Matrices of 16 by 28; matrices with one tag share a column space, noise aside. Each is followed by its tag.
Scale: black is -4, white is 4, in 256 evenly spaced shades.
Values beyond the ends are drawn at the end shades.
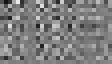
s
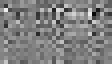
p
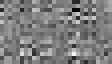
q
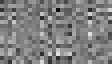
q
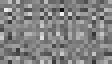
q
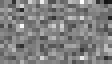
s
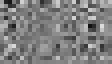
s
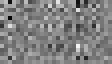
s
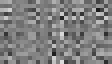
q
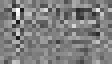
p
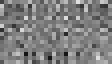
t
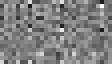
t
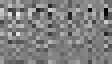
p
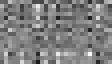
t
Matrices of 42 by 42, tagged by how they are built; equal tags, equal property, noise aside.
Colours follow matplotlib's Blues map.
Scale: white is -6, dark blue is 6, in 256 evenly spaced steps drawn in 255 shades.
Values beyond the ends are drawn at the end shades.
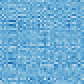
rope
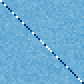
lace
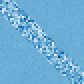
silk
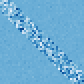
silk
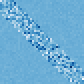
silk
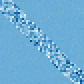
silk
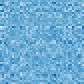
rope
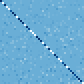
lace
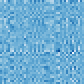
rope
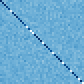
lace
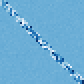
silk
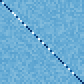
lace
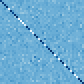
lace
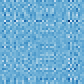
rope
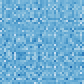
rope
